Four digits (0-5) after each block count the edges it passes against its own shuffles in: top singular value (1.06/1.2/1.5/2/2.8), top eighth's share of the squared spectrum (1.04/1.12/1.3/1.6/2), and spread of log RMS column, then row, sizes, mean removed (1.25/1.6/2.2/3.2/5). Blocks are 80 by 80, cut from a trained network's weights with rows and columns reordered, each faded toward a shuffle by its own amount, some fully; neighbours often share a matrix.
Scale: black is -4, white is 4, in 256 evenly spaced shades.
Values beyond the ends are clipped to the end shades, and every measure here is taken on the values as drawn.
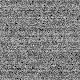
3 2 0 1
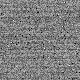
3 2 0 0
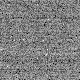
2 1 0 0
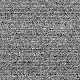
4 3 0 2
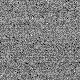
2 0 0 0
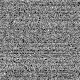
3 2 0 1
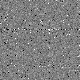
3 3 1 1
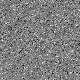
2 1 0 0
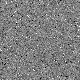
1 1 0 0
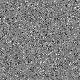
2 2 0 1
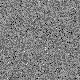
0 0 0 0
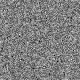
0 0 0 0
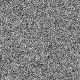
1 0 0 0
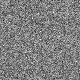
0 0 0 0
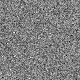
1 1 0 0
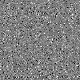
3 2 0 2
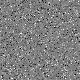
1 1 0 0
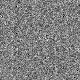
2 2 1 0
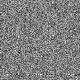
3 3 1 1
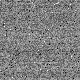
2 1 0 0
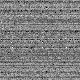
4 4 1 2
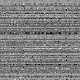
5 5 2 3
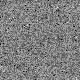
0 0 0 0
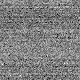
3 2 0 1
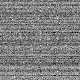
4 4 1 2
